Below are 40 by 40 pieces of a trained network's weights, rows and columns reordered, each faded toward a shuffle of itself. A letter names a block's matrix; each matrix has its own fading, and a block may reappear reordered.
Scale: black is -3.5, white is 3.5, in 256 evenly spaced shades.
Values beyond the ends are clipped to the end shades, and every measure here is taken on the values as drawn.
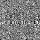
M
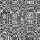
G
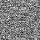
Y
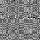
G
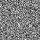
Y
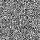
Y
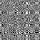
G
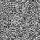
Y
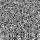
M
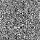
M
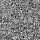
Y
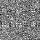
M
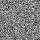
Y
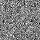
M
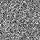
Y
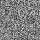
Y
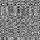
G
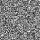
Y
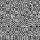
G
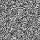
Y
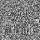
Y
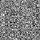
M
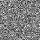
Y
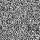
Y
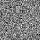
Y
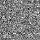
M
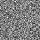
Y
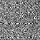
M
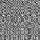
G
